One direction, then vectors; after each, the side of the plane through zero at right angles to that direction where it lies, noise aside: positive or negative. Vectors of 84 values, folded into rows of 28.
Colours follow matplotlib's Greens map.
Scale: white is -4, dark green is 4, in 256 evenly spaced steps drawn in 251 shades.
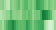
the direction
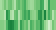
positive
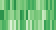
negative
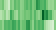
positive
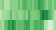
positive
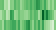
positive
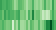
negative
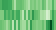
negative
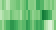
positive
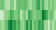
positive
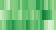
positive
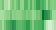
positive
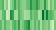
positive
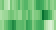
positive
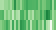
positive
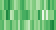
negative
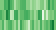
negative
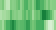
positive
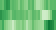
negative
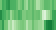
negative
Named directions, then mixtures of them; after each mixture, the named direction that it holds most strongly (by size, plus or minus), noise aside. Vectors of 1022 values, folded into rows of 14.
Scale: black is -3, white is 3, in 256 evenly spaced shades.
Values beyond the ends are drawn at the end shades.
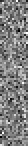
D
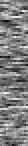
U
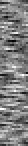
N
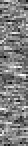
N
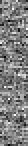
D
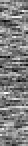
U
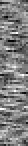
N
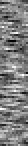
N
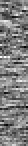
U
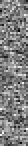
D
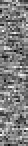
N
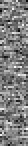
D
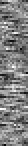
N
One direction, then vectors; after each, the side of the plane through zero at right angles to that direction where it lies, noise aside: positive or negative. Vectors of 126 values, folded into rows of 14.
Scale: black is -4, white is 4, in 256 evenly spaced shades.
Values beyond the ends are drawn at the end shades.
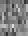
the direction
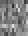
positive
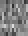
positive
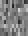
positive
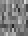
negative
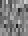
negative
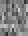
positive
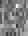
positive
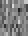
negative
